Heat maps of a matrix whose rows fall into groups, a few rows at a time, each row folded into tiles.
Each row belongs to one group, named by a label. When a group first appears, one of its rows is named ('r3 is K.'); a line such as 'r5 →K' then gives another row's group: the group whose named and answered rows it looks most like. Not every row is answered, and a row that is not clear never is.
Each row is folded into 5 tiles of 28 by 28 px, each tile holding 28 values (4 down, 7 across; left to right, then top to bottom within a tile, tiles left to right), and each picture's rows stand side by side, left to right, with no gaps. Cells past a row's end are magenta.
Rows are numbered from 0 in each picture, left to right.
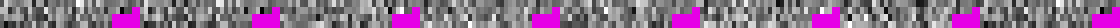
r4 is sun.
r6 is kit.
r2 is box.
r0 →sun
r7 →sun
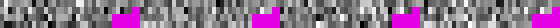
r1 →kit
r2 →box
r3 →kit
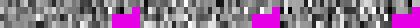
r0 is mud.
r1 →kit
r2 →box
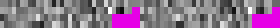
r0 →mud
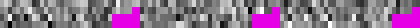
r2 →kit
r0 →sun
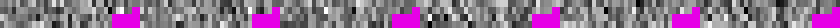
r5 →kit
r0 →box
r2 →sun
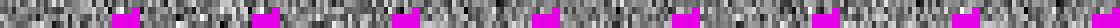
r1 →box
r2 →mud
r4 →box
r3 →kit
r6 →kit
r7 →kit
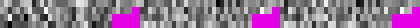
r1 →kit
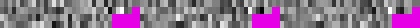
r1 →mud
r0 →box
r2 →mud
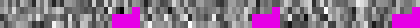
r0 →mud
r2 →sun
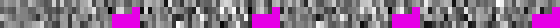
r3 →sun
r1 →box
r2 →box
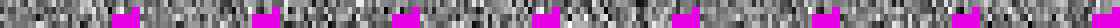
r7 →sun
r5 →mud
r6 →mud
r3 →box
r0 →box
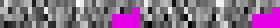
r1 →sun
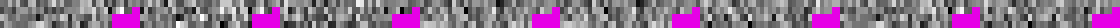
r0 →box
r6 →box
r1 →box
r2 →sun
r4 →kit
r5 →sun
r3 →kit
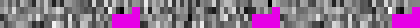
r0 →mud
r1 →box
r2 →mud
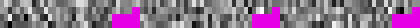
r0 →sun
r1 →box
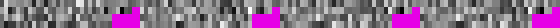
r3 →mud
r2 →mud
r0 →sun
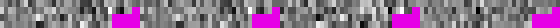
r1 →mud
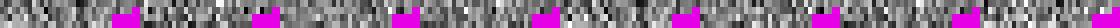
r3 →sun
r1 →sun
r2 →mud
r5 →mud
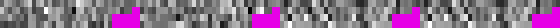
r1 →box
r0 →sun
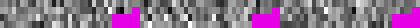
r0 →mud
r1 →kit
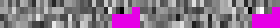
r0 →mud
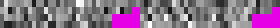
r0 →sun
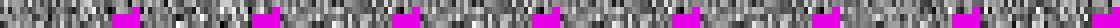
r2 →mud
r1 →box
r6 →mud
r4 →mud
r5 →mud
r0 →box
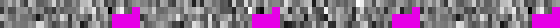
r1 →mud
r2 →sun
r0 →box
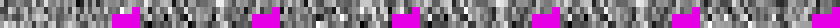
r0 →kit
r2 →box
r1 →sun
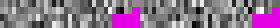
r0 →mud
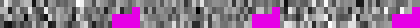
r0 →sun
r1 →box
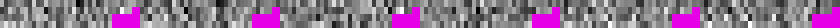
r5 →kit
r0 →kit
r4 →kit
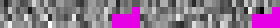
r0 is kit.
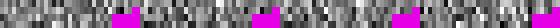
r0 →mud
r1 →sun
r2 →sun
